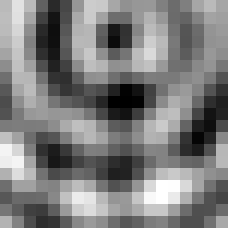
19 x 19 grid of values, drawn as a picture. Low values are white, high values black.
Slope: none. Rings: centred on the top middle. Stripes: upright, repeating 3 times. Average level on the scale: 50%. Calmest part: top right.
